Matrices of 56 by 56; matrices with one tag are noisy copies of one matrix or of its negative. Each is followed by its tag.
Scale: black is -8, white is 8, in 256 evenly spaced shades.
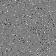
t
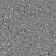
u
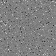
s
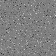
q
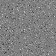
u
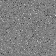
q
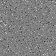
s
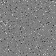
s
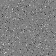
u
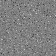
q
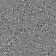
u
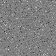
s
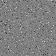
s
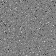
s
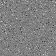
s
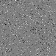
t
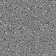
s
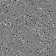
t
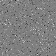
t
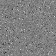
u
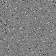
s
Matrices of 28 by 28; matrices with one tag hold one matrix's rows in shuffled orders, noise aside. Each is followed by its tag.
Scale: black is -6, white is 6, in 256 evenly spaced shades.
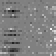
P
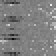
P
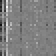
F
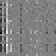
F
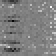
P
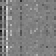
F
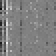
F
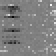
P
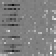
P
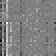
F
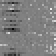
P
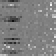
P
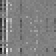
F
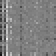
F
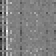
F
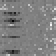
P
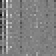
F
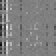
F
